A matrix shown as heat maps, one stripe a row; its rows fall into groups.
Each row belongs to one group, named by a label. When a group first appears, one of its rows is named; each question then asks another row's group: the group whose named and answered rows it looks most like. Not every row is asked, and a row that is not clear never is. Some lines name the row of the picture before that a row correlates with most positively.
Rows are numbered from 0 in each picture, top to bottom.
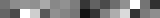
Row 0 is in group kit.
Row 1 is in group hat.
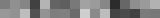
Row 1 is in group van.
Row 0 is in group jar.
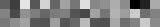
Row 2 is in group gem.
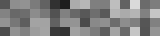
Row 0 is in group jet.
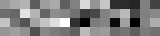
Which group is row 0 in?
van
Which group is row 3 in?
van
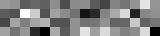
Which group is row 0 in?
gem
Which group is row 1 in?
hat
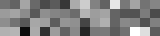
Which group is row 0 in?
jet
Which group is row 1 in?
van
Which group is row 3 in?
kit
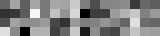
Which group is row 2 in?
jet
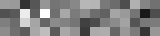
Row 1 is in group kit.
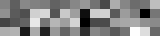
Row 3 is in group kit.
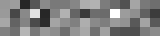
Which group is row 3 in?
van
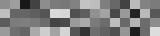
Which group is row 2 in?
jet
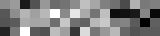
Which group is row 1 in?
van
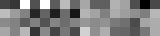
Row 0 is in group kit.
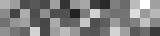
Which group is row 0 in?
gem
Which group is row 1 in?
jar
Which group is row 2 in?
gem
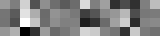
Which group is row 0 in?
van
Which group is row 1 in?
hat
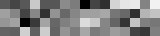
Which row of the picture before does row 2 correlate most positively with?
3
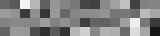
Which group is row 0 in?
hat
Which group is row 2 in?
kit
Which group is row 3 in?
jet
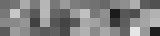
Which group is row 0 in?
kit
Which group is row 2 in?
jar
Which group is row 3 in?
jet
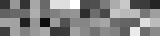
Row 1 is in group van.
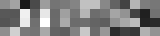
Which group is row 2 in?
kit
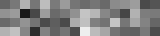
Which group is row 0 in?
kit
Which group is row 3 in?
van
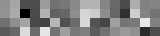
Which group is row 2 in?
gem
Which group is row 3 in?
kit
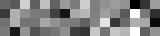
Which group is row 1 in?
jet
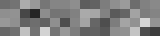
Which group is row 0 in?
hat
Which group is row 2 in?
gem
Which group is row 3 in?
kit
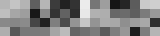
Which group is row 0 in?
jar
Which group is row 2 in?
jet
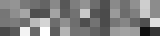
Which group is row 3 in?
kit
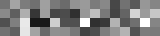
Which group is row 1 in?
jar
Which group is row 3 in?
hat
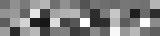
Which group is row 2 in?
gem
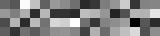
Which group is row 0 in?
hat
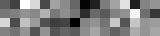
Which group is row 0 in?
hat
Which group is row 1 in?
kit
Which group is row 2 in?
jar
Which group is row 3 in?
jar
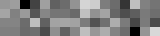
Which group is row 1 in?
van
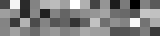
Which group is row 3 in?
van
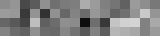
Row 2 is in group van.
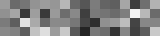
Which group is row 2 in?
hat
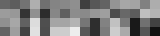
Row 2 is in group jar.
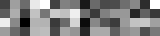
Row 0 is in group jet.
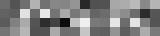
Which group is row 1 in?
kit
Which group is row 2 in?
jet
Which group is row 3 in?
gem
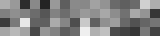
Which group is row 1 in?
jet
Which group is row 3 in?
van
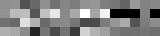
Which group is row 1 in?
van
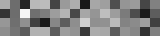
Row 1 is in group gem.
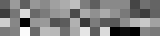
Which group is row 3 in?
van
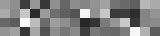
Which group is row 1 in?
van
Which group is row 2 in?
hat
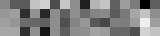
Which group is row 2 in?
gem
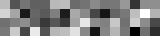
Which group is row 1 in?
gem
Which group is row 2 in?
jet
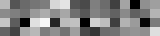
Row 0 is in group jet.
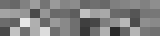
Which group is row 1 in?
van
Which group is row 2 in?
hat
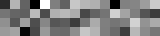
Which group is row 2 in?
jar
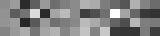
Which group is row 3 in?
van
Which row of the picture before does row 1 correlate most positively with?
1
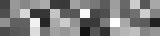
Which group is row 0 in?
jet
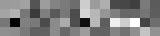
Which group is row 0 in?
van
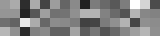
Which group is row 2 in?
hat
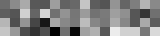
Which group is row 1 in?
kit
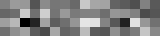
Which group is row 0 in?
van
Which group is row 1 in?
kit
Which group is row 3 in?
gem
